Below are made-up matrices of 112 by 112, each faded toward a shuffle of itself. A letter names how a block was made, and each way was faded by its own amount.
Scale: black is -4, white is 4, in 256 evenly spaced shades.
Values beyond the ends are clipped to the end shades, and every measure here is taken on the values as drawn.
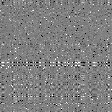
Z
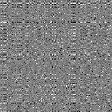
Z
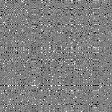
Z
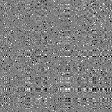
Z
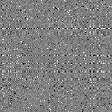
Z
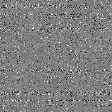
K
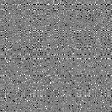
Z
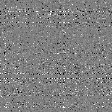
K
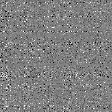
K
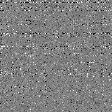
K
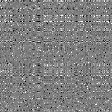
Z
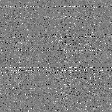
K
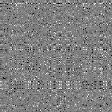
Z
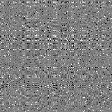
Z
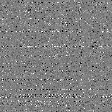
K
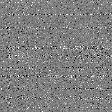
K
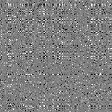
Z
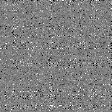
K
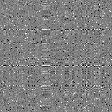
Z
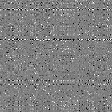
Z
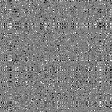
Z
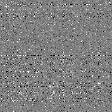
K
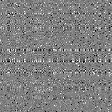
Z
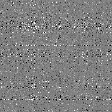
K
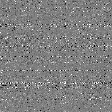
K
